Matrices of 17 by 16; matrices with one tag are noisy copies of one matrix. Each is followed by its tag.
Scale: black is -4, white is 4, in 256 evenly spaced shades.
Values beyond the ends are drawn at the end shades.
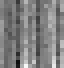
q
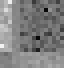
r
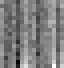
q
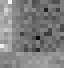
r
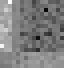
r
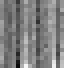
q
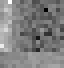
r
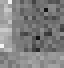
r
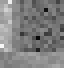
r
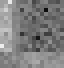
r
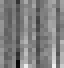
q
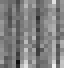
q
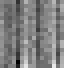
q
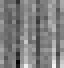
q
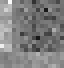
r
